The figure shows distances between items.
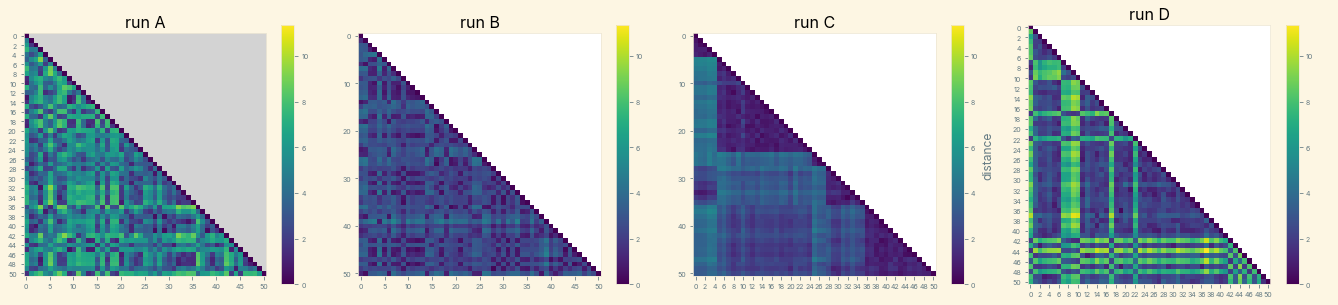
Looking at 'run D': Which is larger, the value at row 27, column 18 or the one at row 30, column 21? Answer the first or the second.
the first
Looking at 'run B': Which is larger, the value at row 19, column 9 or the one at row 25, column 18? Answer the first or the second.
the first
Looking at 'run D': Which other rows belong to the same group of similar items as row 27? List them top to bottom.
1, 2, 3, 4, 5, 6, 11, 12, 13, 14, 15, 16, 18, 19, 20, 21, 23, 24, 25, 26, 28, 29, 30, 31, 32, 33, 34, 35, 36, 37, 38, 39, 40, 41, 43, 45, 47, 49, 50
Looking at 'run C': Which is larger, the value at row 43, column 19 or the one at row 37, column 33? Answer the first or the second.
the second
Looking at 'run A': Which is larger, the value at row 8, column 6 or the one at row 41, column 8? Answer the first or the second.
the first
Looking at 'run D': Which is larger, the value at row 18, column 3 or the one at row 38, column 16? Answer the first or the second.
the first
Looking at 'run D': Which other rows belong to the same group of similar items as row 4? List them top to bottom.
1, 2, 3, 5, 6, 11, 12, 13, 14, 15, 16, 18, 19, 20, 21, 23, 24, 25, 26, 27, 28, 29, 30, 31, 32, 33, 34, 35, 36, 37, 38, 39, 40, 41, 43, 45, 47, 49, 50
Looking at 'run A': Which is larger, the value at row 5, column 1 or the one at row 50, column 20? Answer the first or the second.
the second
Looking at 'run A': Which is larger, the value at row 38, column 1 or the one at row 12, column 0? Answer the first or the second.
the second
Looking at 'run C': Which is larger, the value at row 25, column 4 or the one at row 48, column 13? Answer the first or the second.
the first
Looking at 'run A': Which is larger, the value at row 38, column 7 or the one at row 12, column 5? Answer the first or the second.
the first
